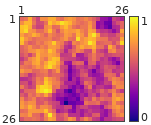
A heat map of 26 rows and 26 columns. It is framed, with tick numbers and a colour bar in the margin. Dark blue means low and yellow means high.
The halves do not mirror each other. No single row or column stands out from its neighbours. The values follow a bell shape. The field is mottled with small blotches. The ninth with the lowest average is the bottom middle. Overall the values sit about 60% of the way up the scale.
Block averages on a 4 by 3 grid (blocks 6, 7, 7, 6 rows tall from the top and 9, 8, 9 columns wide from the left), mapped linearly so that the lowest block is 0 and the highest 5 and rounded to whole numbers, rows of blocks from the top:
552 / 522 / 402 / 402
